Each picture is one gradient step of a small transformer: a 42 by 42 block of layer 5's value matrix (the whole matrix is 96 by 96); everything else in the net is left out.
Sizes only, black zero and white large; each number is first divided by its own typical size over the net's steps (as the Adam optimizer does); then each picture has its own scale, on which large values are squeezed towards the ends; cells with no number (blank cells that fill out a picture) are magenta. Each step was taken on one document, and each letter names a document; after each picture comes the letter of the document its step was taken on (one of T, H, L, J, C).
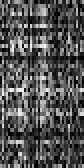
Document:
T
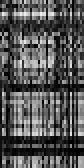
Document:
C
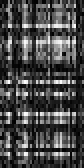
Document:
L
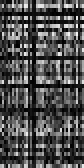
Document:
L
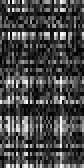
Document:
L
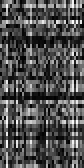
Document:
T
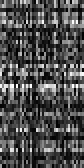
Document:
T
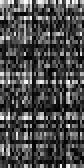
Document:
L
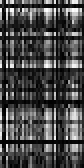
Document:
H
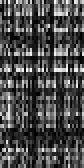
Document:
T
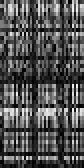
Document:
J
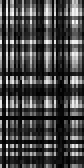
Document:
H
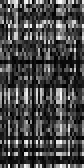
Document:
L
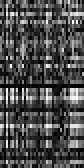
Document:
H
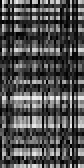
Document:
C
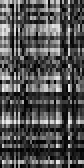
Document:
C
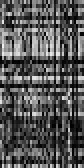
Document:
C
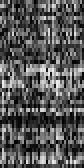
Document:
C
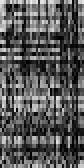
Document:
C
